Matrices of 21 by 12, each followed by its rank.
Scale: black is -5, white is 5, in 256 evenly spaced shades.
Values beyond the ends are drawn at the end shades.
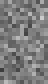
full rank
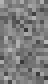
full rank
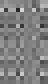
two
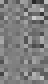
two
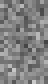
full rank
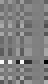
one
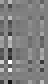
one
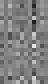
two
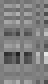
one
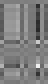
one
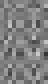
two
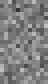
full rank
